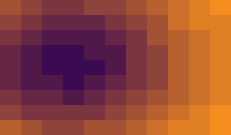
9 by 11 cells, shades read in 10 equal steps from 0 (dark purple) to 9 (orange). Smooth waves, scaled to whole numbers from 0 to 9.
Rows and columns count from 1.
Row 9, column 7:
6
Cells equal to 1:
12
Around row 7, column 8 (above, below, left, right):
4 6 4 6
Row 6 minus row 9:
-4 -4 -3 -4 -4 -3 -3 -3 -2 -1 -1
